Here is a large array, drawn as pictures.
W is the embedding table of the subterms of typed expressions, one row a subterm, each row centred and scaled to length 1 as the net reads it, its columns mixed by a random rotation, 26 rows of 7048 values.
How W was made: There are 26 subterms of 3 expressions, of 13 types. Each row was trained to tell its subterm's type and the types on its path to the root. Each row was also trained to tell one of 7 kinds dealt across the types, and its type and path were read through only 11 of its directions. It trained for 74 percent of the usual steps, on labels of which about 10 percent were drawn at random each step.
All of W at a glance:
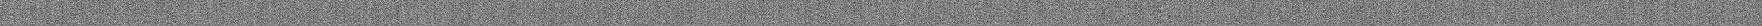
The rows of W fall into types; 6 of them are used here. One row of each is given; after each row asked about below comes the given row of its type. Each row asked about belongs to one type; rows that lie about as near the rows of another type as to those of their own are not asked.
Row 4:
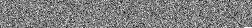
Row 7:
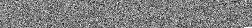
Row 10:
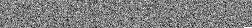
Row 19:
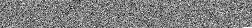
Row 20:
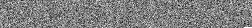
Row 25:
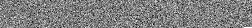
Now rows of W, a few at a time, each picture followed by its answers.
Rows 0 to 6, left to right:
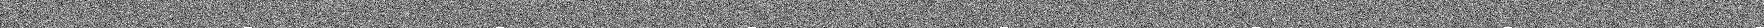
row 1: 20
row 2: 19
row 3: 10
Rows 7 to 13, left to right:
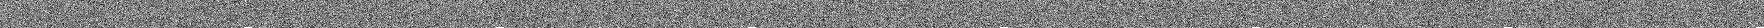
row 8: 25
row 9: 4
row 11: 19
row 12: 20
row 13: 25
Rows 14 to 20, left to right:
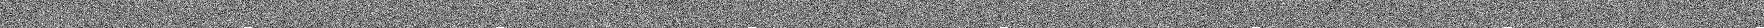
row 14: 19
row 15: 25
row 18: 20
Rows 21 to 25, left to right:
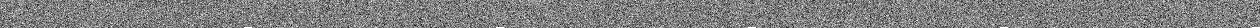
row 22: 10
